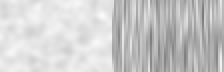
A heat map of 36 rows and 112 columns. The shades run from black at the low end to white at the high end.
It is made of 1 by 2 panels. Panel 1,1: very high, blotchy, faint in contrast. Panel 1,2: high, streaked downward.
